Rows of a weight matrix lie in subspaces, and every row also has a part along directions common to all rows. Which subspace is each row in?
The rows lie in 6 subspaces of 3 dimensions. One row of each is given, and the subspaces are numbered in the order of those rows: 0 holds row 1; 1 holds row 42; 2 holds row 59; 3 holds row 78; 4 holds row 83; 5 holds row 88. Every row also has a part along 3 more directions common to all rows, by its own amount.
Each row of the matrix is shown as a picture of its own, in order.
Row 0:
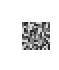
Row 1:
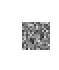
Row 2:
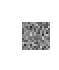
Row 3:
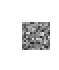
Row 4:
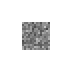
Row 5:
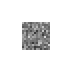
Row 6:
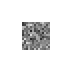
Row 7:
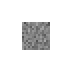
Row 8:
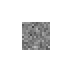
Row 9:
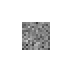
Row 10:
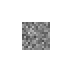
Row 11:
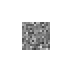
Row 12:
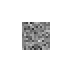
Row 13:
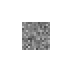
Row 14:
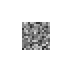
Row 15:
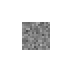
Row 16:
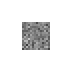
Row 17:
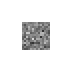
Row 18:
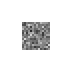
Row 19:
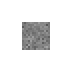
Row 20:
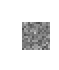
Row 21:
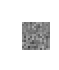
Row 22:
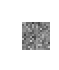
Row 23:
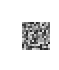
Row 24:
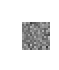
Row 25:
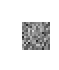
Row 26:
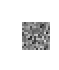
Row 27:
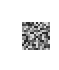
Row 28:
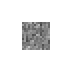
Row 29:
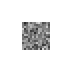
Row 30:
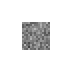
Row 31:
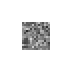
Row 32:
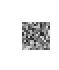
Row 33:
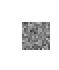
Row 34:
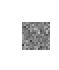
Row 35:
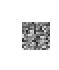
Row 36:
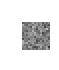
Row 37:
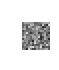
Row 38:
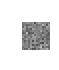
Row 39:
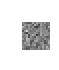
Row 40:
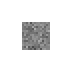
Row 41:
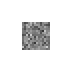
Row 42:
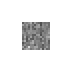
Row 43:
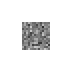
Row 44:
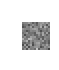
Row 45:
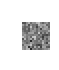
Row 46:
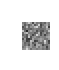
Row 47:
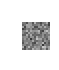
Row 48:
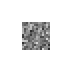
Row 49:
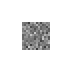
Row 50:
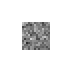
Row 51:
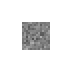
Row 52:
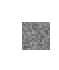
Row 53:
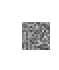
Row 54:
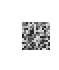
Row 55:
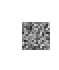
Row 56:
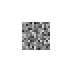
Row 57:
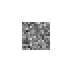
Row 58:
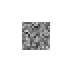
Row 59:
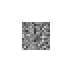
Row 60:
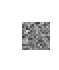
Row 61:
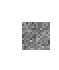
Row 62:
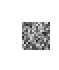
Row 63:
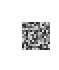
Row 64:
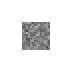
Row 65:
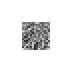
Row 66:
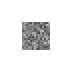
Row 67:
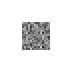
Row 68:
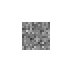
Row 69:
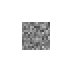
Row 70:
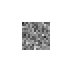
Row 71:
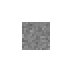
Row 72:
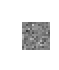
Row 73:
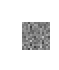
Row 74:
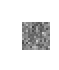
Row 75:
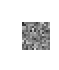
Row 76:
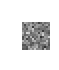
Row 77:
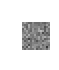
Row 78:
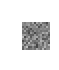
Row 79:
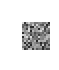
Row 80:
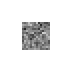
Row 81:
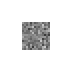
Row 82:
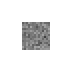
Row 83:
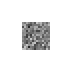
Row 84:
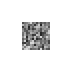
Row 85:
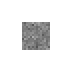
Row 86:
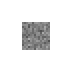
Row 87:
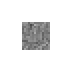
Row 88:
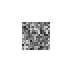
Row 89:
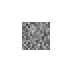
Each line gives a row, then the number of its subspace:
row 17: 1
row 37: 0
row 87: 2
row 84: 1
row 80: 3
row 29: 2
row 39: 1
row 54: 2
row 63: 0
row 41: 4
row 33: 2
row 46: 1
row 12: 2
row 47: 4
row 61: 5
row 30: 3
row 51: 1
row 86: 4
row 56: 4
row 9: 4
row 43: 0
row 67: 5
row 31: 5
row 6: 0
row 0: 2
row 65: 4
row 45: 5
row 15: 5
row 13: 4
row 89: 3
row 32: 1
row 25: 3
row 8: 3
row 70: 0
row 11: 0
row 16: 4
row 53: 0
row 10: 3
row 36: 3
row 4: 3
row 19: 4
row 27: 3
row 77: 4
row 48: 2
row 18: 0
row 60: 5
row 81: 4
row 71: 2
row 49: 3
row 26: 1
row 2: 2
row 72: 5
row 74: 3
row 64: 1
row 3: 1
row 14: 2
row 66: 4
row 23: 0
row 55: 2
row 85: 5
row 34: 5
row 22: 5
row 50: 0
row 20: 2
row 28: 1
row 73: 5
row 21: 1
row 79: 3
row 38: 0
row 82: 0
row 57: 5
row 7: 3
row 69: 1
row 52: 5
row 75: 0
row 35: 2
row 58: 1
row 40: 2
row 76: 1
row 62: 3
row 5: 0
